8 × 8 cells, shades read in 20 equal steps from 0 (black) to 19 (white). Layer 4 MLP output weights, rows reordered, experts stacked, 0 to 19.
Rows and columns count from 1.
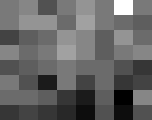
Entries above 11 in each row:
1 1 0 1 0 0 0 0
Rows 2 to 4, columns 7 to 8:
8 7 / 11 8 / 9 10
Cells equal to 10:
6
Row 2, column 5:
12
